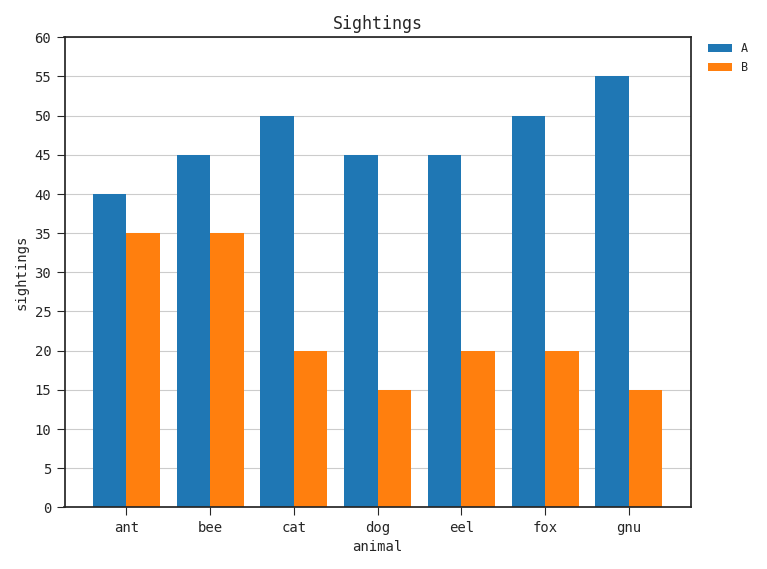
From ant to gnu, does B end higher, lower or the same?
lower
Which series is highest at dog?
A
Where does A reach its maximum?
gnu
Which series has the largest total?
A
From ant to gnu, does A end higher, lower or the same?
higher
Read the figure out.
Title: Sightings
x-axis: animal, ticks ant bee cat dog eel fox gnu
y-axis: sightings, ticks 0 5 10 15 20 25 30 35 40 45 50 55 60
Legend: A, B
Values:
A: 40 45 50 45 45 50 55
B: 35 35 20 15 20 20 15
